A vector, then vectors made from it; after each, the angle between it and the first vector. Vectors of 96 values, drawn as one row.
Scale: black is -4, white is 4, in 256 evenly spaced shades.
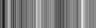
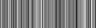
partly aligned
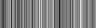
partly aligned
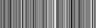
orthogonal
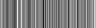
orthogonal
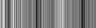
nearly opposite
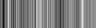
nearly parallel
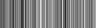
partly aligned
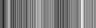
nearly parallel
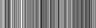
partly opposed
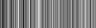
partly aligned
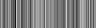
partly aligned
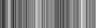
nearly parallel
